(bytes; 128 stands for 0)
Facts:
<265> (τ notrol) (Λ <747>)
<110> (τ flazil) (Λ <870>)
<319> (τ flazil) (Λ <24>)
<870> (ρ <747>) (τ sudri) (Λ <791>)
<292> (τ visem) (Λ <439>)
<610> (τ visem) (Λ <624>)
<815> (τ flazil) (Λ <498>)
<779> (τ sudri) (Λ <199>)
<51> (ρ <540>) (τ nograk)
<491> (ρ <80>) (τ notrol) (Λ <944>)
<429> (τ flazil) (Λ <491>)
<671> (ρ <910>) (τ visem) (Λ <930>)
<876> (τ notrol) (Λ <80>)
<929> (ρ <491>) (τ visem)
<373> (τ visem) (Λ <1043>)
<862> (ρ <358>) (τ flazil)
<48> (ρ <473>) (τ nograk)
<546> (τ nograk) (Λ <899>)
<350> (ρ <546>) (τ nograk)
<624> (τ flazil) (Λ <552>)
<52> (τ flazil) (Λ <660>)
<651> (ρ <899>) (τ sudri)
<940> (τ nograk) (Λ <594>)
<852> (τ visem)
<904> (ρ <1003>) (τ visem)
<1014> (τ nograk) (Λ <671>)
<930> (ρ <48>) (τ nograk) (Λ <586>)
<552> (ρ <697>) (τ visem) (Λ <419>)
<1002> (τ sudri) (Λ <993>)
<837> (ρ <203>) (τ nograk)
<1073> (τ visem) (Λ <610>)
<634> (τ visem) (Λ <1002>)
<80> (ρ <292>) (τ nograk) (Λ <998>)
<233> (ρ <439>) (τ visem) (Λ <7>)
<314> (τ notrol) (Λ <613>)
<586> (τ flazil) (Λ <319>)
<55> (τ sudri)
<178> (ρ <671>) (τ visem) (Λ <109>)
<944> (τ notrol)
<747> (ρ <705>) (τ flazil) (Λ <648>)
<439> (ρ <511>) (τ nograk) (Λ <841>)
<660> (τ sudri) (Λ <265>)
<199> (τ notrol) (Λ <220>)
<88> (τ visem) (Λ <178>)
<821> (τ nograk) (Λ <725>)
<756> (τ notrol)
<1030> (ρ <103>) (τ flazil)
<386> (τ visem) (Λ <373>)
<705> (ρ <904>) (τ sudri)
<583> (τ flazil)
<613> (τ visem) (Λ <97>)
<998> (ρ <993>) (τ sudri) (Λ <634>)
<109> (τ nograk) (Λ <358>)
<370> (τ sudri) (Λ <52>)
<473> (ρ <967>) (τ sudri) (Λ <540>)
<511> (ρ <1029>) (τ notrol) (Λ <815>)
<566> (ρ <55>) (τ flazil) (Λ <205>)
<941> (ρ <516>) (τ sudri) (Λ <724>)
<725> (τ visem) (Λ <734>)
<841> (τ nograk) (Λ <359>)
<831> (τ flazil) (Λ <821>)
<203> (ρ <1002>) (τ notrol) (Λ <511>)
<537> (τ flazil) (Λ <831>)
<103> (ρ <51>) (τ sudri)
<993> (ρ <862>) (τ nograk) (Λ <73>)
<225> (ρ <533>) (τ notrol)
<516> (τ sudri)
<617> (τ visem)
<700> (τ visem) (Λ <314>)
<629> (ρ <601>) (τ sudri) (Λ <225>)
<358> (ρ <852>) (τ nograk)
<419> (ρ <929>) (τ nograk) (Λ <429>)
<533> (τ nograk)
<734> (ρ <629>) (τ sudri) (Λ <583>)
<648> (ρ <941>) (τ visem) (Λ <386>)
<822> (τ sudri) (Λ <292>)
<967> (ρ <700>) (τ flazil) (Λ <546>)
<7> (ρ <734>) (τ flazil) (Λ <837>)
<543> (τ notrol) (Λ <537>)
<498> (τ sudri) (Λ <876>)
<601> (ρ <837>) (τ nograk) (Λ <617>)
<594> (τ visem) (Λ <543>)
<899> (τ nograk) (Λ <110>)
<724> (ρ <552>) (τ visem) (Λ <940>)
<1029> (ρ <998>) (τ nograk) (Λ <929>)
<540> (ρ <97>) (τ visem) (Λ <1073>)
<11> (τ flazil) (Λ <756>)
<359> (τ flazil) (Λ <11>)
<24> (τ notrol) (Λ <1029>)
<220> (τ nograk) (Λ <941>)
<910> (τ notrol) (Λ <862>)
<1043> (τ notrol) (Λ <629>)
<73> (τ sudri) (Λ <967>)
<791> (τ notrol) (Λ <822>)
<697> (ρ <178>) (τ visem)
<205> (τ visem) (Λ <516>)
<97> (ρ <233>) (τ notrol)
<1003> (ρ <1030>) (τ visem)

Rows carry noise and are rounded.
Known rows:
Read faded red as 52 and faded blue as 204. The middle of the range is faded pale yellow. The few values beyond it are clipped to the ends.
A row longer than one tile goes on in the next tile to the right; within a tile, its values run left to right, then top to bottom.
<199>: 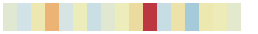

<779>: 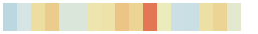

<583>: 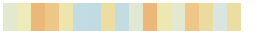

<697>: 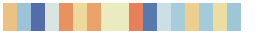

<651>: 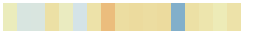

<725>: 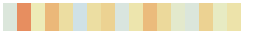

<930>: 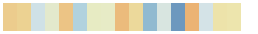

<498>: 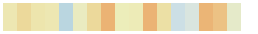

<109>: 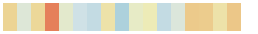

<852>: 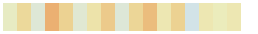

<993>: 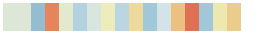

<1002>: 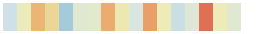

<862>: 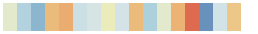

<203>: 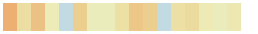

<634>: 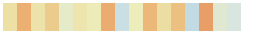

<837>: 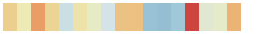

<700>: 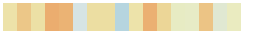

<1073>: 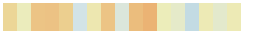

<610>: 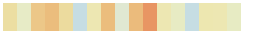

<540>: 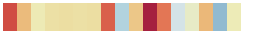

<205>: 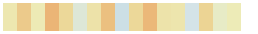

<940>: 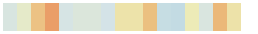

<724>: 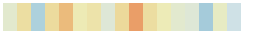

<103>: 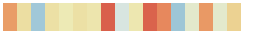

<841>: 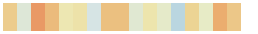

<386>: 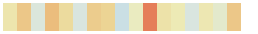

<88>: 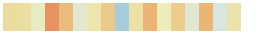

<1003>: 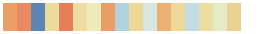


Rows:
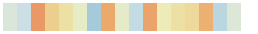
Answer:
<110>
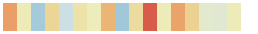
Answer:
<511>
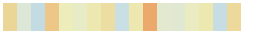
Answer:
<225>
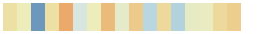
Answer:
<705>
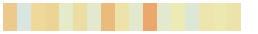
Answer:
<756>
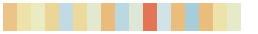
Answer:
<876>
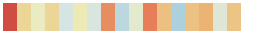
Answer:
<51>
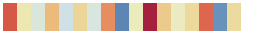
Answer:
<97>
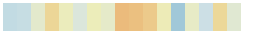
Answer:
<941>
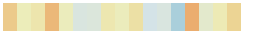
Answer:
<350>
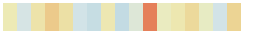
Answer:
<52>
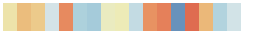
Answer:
<967>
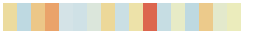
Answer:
<944>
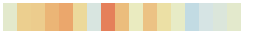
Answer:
<292>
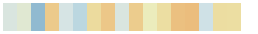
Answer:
<998>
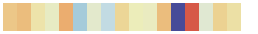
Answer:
<48>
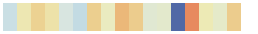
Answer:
<734>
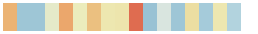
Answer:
<552>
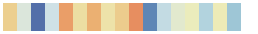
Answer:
<671>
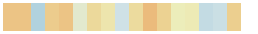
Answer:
<648>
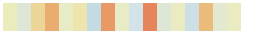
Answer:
<791>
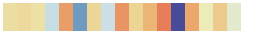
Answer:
<473>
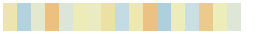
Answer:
<910>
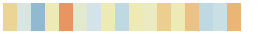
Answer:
<747>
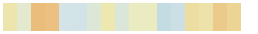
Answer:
<533>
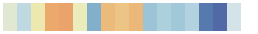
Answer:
<491>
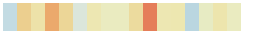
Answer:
<594>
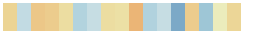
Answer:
<419>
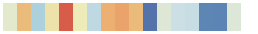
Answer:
<929>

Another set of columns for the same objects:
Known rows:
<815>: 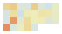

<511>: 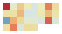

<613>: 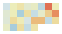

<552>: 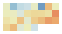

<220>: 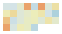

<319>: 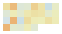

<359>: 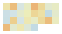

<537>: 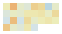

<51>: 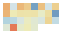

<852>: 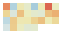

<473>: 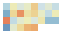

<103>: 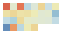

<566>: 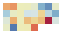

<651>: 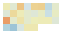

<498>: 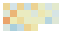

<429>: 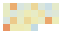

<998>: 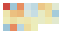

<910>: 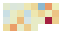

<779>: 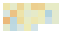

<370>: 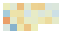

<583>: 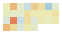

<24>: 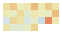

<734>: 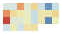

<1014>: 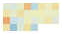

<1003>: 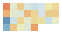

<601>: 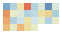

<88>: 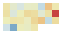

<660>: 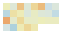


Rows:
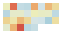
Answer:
<491>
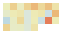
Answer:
<199>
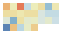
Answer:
<870>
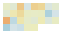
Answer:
<822>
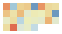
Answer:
<1029>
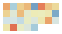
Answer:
<439>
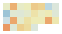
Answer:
<52>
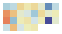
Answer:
<629>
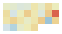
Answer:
<725>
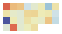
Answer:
<1030>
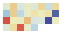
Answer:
<80>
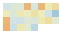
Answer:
<841>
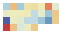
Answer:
<225>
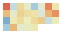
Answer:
<233>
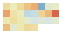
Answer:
<203>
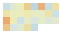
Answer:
<821>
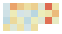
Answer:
<314>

